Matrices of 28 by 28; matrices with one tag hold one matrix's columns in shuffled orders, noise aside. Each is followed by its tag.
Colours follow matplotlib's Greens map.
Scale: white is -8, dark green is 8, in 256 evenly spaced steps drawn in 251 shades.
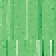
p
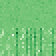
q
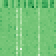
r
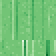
p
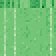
r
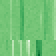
p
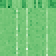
r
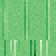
p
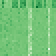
r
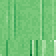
p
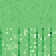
q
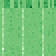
r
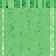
r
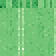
r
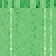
r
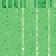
r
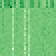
r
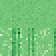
q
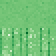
q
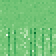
q
